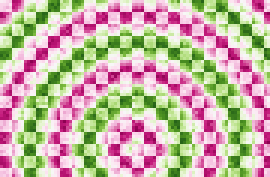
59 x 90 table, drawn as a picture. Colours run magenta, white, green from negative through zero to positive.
Average level on the scale: 50%. Slope: none. Rings: centred on the bottom middle.
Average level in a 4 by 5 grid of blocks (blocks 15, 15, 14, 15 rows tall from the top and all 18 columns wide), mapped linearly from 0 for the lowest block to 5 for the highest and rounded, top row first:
52325 / 35253 / 43534 / 44044
